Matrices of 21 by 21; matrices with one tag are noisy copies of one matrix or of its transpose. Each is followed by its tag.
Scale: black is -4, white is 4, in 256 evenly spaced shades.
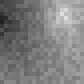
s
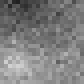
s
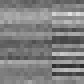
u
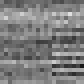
u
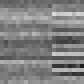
u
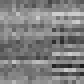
u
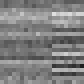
u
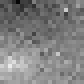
s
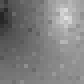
s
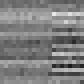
u
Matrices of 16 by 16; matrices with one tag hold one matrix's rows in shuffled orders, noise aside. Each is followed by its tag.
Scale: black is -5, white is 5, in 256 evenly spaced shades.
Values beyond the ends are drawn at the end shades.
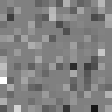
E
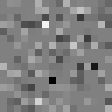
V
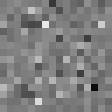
V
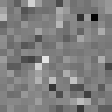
V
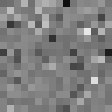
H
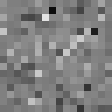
V
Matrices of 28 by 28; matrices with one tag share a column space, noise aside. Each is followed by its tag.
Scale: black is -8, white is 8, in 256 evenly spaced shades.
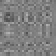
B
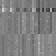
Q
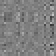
B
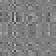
B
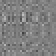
B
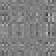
B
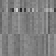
Q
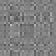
B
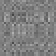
B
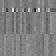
Q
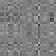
B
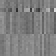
Q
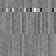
Q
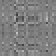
B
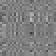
B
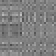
B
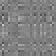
B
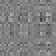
B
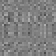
B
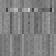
Q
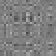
B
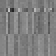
Q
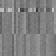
Q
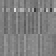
Q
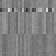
Q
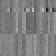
Q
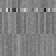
Q
